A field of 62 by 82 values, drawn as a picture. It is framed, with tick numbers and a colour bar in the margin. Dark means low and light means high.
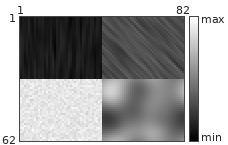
It is made of 2 by 2 panels. Panel 1,1: very low, streaked downward, faint in contrast. Panel 1,2: low, slanting down to the right, faint in contrast. Panel 2,1: very high, fine-grained, faint in contrast. Panel 2,2: middling, smooth, strong in contrast.
